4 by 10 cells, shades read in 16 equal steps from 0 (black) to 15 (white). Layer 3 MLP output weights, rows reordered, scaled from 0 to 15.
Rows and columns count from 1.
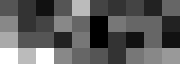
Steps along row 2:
down up up down down up down same down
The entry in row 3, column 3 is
5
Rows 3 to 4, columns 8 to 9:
1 6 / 7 8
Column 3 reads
1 4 5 15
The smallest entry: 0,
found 2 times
